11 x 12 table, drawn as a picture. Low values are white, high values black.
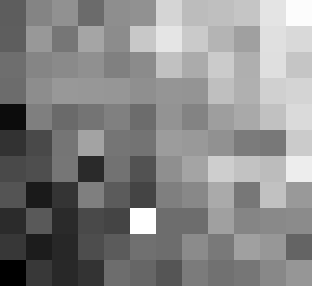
There is an overall slope up to the bottom left. The ninth with the lowest average is the top right. No regular stripes run through it. The halves do not mirror each other. The bottom left is the ninth with the highest average.
